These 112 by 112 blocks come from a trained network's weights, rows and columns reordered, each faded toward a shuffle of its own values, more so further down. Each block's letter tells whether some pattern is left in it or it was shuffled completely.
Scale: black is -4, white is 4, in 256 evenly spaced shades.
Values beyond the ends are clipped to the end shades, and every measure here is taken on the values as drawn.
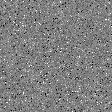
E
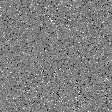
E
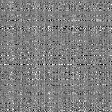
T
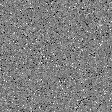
E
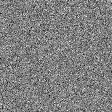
E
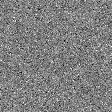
E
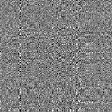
T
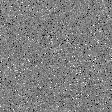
E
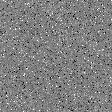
E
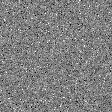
E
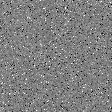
E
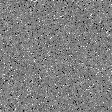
E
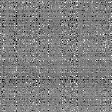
T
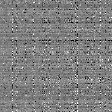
T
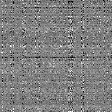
T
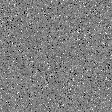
E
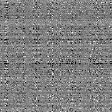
T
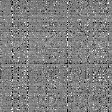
T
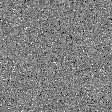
E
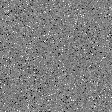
E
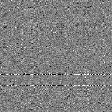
T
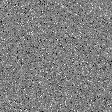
E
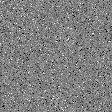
E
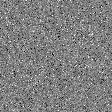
E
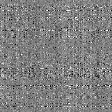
T
